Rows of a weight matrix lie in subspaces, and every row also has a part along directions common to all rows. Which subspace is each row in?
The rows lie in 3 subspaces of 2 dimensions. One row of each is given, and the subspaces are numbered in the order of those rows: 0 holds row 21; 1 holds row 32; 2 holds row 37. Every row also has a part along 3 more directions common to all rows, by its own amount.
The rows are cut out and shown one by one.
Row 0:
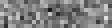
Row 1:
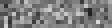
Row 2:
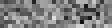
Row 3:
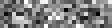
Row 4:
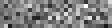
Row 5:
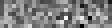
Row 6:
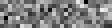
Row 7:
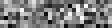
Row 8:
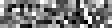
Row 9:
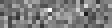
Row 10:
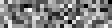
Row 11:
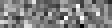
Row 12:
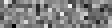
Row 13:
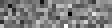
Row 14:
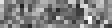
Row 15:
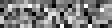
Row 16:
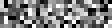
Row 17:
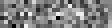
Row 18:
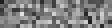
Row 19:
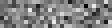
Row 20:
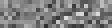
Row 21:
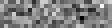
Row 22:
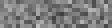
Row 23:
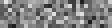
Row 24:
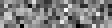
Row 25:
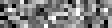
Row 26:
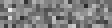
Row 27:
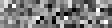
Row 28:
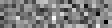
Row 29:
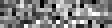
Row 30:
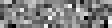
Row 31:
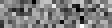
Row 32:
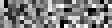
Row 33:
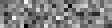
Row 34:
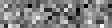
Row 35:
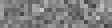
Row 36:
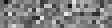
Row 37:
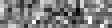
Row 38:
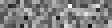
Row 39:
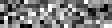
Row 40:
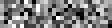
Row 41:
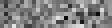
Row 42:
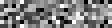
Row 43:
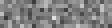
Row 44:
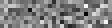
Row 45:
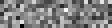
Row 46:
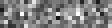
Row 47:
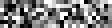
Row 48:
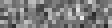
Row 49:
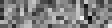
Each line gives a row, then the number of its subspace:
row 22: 1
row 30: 0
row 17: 0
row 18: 2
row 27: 0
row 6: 1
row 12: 0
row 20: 0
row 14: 2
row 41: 0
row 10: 1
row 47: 2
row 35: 2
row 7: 2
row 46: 0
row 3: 0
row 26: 1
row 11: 2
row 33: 0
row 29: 2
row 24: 1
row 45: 1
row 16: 1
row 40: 0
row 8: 2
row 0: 1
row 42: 1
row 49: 2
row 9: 1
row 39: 1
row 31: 0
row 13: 2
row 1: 1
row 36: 0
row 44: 0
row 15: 2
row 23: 0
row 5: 2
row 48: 2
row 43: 1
